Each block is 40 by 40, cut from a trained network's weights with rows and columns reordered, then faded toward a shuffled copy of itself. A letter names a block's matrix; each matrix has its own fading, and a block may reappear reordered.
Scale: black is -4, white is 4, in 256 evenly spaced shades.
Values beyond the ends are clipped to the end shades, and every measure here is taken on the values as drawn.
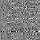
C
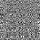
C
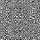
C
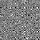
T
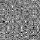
C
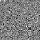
T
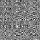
C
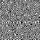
T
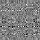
C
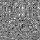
T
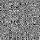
T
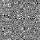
C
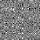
C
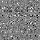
T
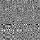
C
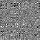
C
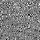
T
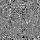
T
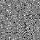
T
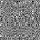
C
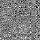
C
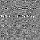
C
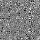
T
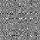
C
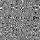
T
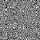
C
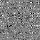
T
